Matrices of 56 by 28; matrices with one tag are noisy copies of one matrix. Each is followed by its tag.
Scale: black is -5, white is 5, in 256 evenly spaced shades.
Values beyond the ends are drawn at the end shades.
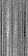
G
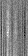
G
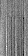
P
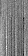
P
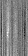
G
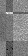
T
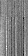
P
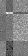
T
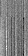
P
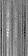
G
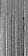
P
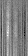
G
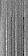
P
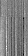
P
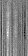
G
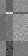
T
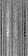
G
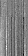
P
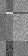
T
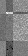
T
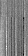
P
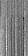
P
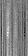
G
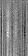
G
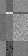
T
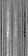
G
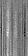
G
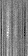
G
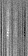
G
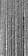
P
